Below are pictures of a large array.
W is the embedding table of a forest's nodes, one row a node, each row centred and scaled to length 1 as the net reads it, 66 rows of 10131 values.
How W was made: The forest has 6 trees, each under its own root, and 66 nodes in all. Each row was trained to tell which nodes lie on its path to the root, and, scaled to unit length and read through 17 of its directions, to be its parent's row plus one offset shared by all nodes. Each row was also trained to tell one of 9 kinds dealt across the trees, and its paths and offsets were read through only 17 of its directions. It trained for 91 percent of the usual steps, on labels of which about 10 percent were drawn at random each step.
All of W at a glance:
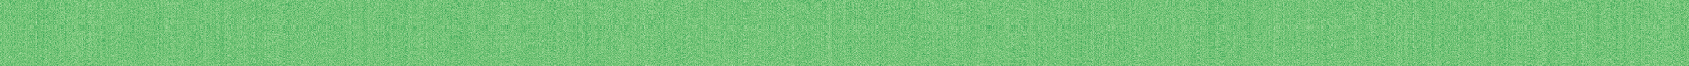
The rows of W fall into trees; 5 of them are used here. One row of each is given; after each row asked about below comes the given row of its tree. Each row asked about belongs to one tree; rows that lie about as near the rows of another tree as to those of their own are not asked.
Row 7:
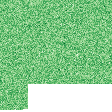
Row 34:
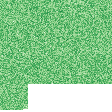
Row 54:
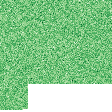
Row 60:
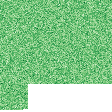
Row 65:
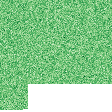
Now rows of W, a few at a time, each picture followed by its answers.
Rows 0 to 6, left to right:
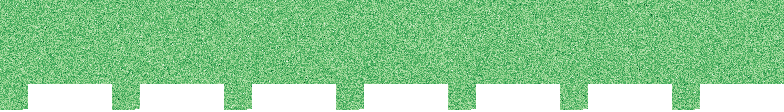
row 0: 65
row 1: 54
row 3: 34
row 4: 60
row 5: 60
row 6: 34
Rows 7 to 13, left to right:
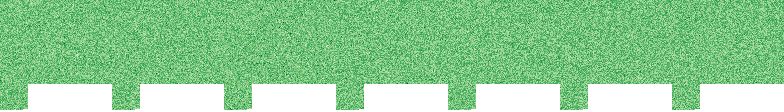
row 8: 60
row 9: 34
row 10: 65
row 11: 7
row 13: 65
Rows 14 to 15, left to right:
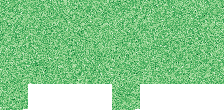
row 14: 34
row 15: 60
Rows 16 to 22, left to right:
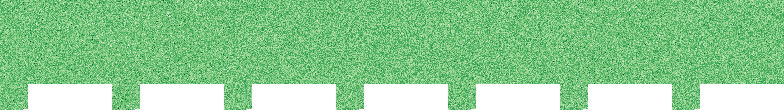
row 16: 7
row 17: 7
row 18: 54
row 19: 60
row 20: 34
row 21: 60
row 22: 34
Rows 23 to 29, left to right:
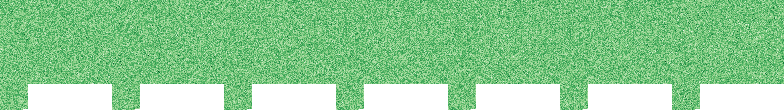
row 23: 60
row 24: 34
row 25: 65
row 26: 54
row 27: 54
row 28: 54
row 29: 7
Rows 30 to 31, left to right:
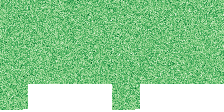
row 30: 65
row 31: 60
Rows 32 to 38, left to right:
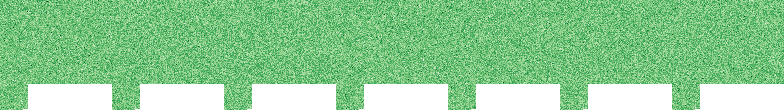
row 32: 54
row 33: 34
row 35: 54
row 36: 60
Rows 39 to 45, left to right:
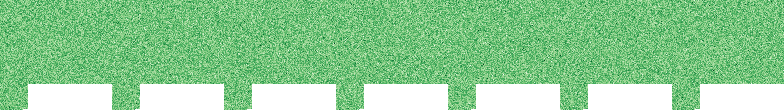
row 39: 54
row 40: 34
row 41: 34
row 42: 7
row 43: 60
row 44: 60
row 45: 54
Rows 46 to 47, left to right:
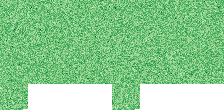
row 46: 34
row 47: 54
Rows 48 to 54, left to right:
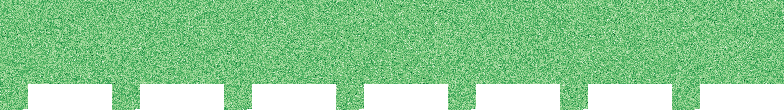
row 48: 34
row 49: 60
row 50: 65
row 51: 34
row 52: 54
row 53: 7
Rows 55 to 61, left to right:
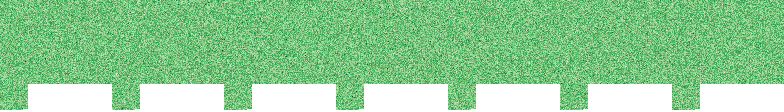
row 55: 60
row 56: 60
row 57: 65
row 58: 34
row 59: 54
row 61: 65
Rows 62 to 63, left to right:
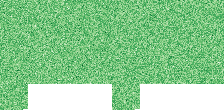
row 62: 65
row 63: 34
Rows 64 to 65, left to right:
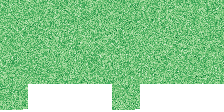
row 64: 60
